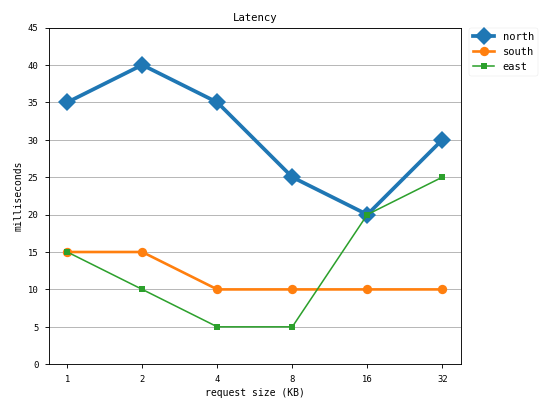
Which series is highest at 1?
north
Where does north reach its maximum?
2
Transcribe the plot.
Title: Latency
x-axis: request size (KB), ticks 1 2 4 8 16 32
y-axis: milliseconds, ticks 0 5 10 15 20 25 30 35 40 45
Legend: north, south, east
Values:
north: 35 40 35 25 20 30
south: 15 15 10 10 10 10
east: 15 10 5 5 20 25
